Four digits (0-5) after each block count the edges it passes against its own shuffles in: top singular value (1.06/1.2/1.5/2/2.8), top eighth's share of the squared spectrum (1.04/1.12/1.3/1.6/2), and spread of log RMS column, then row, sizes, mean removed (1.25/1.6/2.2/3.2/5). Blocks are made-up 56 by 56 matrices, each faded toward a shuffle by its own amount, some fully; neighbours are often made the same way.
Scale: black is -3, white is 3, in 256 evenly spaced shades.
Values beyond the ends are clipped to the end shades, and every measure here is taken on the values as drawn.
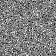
0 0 0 0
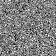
0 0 0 0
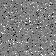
1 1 0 0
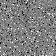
1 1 0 0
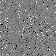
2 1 1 0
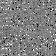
2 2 0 1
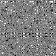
3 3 1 2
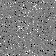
2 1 0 0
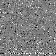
3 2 0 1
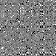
4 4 2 2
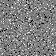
2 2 0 0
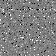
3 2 0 1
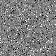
2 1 0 0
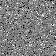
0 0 0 0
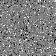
1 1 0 1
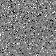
2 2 0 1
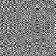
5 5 3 3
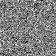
2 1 0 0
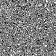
3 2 1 1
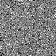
2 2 0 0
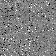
2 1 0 0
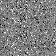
0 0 1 0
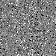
0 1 1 0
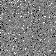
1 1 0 0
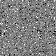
0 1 0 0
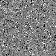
1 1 1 0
